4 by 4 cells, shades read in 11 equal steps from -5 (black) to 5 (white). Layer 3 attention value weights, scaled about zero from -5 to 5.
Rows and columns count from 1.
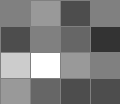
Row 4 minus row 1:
1 -2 0 -2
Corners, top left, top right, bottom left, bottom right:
0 0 1 -2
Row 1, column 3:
-2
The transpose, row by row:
0 -2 3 1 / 1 0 5 -1 / -2 -1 1 -2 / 0 -3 0 -2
